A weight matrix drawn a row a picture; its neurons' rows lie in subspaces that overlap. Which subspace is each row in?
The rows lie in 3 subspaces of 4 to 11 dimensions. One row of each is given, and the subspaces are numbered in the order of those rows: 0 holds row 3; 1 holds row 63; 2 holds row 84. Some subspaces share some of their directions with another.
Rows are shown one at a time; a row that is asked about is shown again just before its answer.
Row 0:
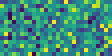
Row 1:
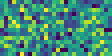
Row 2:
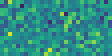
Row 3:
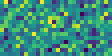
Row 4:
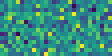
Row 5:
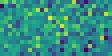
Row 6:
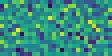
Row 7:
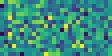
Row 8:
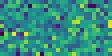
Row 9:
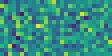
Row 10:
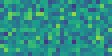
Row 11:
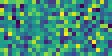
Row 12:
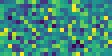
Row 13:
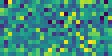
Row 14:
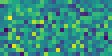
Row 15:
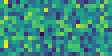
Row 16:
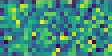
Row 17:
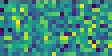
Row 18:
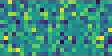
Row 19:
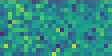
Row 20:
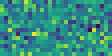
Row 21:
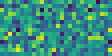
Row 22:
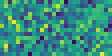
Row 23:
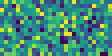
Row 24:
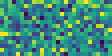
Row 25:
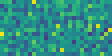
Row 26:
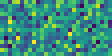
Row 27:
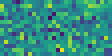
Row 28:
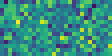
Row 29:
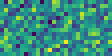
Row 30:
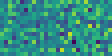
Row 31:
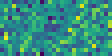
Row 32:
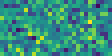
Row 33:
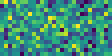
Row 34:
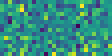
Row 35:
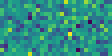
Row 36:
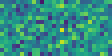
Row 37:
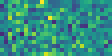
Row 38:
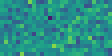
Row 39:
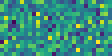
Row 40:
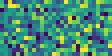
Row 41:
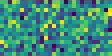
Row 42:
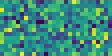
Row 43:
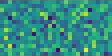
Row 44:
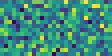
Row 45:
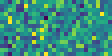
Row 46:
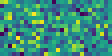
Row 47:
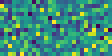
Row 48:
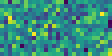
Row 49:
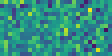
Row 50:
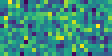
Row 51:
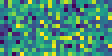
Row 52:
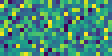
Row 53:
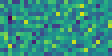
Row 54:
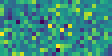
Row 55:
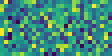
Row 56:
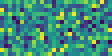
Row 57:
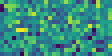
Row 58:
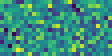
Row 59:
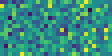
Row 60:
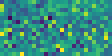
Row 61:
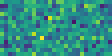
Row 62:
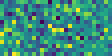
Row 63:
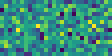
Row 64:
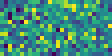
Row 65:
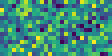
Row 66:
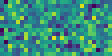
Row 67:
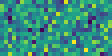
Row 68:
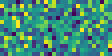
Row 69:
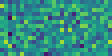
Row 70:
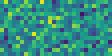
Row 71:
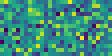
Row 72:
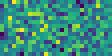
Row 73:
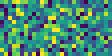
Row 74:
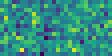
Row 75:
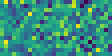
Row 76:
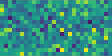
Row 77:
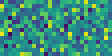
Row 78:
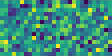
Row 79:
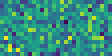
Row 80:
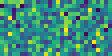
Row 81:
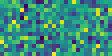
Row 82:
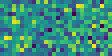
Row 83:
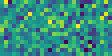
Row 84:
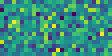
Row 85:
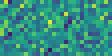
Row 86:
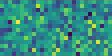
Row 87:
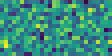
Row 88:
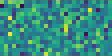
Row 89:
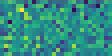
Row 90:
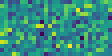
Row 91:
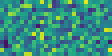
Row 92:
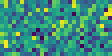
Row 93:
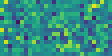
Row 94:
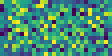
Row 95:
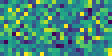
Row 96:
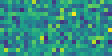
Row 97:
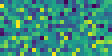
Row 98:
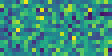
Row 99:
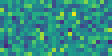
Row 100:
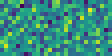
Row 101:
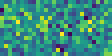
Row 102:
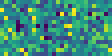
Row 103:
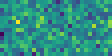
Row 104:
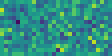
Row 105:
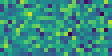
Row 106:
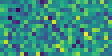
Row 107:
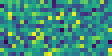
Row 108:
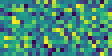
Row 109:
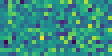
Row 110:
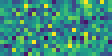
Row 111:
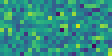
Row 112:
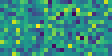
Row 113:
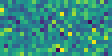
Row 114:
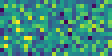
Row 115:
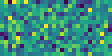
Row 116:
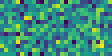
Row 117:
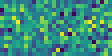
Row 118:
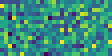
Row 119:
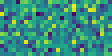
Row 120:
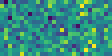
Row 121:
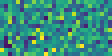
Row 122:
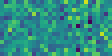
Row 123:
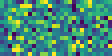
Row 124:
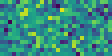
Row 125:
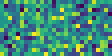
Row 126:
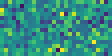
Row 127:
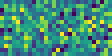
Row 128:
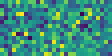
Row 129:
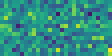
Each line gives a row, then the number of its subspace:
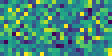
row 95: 1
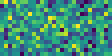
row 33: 0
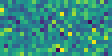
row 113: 0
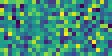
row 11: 0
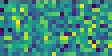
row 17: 1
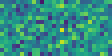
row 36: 2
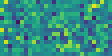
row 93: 1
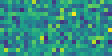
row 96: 2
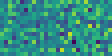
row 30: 2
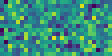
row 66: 1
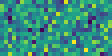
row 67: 2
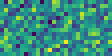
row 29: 0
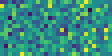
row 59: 0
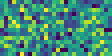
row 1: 2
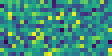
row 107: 1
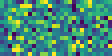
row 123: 1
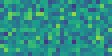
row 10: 2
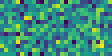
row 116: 2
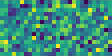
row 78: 0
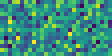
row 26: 2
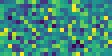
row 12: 1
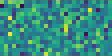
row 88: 0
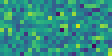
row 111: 1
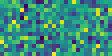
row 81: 2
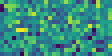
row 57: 2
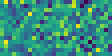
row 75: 0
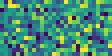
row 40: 2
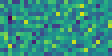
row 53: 2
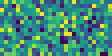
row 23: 2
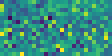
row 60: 0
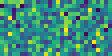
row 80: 0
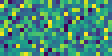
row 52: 0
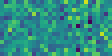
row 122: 2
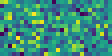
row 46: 1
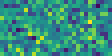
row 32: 2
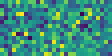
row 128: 1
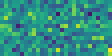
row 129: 1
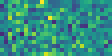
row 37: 1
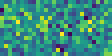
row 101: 1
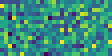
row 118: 0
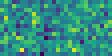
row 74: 1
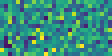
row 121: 2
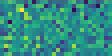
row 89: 2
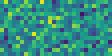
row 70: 0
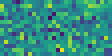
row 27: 1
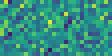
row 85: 0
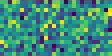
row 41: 2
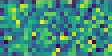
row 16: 0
